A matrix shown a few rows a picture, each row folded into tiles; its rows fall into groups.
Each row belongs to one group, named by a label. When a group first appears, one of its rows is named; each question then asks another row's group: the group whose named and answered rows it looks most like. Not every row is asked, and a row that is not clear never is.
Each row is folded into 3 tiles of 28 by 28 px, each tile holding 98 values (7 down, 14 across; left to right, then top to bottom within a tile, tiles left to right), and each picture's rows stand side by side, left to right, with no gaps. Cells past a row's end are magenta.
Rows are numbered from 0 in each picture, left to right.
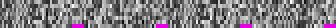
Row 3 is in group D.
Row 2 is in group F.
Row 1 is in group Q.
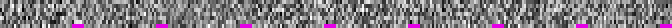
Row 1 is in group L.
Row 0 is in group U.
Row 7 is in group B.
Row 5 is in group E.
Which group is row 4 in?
L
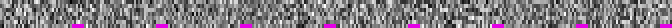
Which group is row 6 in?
L
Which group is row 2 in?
L
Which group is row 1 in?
F
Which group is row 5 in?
F
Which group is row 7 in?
F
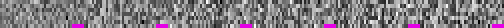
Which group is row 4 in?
F
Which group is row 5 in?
Q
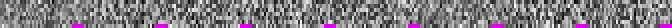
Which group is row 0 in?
D
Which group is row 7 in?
F
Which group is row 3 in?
E
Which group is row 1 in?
U
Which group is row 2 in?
D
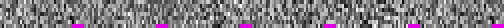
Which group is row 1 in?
E
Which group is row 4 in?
F
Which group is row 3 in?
U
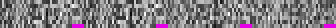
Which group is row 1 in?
F
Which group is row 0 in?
F
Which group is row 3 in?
B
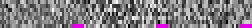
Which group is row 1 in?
L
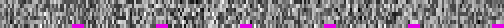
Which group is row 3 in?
F
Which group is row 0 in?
E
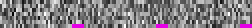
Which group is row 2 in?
L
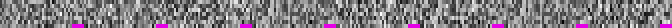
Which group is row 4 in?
E
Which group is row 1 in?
Q
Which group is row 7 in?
U
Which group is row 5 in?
Q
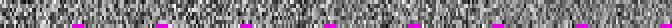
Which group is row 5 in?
F
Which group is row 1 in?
U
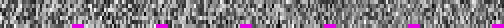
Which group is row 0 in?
Q
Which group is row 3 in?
B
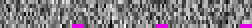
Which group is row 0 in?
L
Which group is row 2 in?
U
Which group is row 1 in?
B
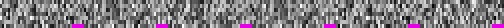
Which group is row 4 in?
Q
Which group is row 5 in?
E
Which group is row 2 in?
Q
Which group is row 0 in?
Q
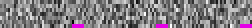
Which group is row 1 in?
L
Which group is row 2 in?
F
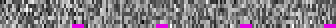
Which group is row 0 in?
L
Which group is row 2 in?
F
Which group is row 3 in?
E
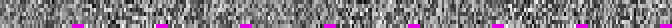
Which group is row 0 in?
D
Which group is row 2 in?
Q
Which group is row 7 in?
F
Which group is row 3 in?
U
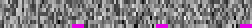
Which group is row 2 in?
U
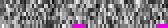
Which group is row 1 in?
E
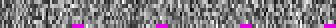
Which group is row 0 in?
F
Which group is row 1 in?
D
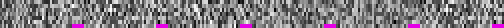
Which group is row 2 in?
U
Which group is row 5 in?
L
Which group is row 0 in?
F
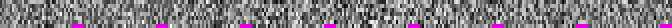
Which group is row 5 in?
B
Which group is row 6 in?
U
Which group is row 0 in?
L
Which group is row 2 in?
D
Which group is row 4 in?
F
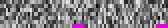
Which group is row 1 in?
E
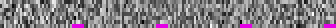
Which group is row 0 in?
E
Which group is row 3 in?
L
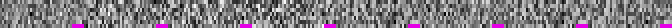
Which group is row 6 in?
U
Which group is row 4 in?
U
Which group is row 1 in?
B
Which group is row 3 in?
D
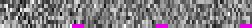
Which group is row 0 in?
D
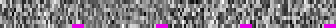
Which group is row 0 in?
E
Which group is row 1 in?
F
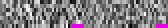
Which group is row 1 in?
L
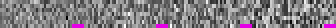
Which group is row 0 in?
E
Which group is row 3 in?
Q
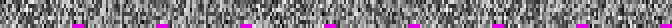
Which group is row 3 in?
D
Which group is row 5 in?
L
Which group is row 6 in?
Q
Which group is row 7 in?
Q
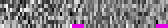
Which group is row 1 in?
U
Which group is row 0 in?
D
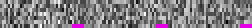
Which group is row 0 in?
E
